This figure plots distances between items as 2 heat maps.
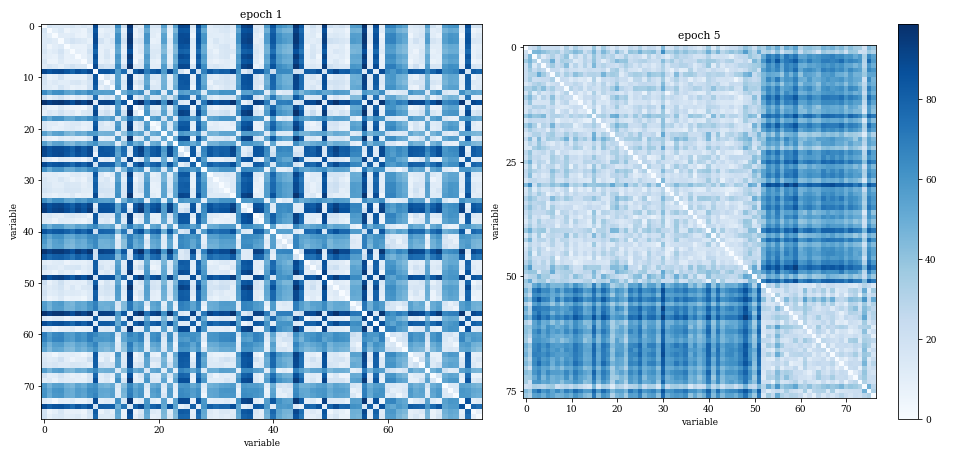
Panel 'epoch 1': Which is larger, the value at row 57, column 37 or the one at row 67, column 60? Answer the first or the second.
the second
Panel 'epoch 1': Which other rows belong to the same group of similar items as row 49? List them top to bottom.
9, 15, 24, 25, 27, 35, 36, 40, 44, 45, 56, 58, 74
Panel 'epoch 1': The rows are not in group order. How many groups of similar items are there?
3
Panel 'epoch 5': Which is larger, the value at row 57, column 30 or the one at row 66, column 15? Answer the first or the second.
the first
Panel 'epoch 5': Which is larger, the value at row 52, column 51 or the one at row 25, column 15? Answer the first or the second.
the first
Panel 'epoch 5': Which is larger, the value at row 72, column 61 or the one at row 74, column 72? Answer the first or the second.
the second
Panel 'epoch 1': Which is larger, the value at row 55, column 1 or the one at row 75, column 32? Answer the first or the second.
the first
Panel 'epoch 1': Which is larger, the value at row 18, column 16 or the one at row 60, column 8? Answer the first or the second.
the second
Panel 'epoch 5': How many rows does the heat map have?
77
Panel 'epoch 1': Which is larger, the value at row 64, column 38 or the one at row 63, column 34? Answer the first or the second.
the second
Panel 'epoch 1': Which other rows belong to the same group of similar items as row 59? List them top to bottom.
0, 1, 2, 3, 4, 5, 6, 7, 8, 10, 11, 12, 14, 16, 17, 19, 20, 22, 26, 29, 30, 31, 32, 33, 37, 38, 46, 47, 48, 50, 51, 52, 53, 57, 64, 65, 66, 68, 69, 73, 75, 76
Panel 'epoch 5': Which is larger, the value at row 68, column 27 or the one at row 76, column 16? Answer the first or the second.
the first
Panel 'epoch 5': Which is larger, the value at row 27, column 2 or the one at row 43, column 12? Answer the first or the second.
the first
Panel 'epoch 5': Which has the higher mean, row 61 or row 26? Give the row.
61
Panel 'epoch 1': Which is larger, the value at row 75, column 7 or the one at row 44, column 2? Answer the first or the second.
the second
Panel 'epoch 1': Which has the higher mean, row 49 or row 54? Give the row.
49
